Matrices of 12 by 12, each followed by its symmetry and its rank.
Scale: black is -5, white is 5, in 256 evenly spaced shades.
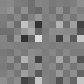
symmetric, rank two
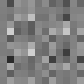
neither, rank two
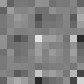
symmetric, rank two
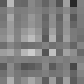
neither, rank two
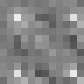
symmetric, rank two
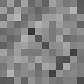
symmetric, full rank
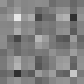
symmetric, rank two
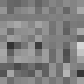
neither, rank two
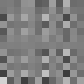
neither, rank two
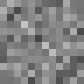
symmetric, full rank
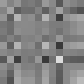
symmetric, rank two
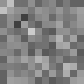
symmetric, full rank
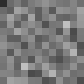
symmetric, full rank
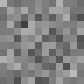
symmetric, full rank
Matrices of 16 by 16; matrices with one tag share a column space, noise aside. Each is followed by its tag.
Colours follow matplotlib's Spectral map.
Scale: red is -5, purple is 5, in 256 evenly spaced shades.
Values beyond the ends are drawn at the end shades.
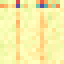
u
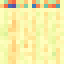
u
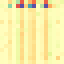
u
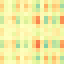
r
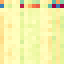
u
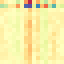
u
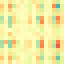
r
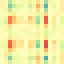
r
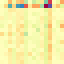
u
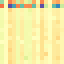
u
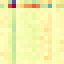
u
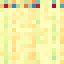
u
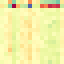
u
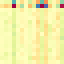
u
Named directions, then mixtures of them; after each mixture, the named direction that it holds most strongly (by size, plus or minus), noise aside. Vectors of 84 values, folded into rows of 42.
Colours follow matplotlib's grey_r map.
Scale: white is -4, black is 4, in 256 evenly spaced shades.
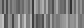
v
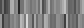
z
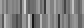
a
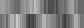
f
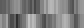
f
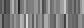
z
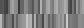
z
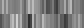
f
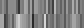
v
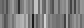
z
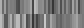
v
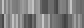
f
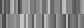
z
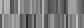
z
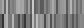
v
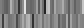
z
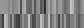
a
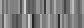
a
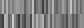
v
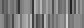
v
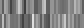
z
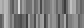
z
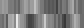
f
